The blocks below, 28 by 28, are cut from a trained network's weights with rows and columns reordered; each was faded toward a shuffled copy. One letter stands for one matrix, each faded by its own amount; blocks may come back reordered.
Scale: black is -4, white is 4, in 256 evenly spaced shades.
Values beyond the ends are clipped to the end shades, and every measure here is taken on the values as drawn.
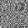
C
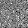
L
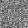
C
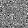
L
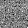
L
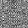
C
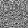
C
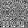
C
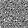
L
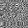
C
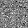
L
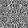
C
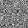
C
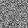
C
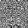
C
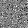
L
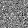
L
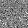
L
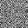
C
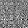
C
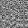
C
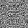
C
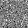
L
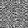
C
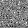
L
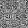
C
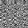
C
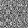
C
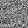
C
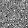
L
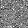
L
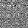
C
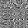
C
